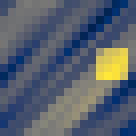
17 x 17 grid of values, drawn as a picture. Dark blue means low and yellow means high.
In the middle right lies a patch that is higher than the rest. The ninth with the highest average is the middle right. Values change most from cell to cell in the middle right. The grain runs diagonally up to the right. Most values sit low, with a long tail of high ones.
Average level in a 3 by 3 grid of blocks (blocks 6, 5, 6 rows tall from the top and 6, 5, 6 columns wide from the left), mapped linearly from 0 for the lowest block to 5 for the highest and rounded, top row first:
210
015
130
